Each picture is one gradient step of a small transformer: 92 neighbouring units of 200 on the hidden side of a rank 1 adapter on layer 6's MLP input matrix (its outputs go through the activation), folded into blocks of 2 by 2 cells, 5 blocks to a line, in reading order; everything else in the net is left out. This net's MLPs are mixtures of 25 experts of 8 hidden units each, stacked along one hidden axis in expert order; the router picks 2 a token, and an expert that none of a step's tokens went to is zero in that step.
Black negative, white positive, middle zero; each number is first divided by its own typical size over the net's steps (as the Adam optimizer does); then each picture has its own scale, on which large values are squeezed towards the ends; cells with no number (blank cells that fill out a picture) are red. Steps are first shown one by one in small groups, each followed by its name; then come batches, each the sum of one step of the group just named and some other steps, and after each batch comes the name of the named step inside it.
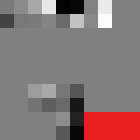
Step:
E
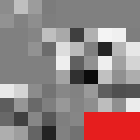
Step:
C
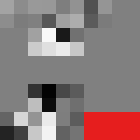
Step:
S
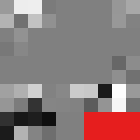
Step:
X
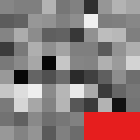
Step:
C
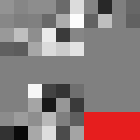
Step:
S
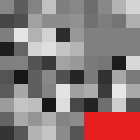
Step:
S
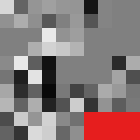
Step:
S
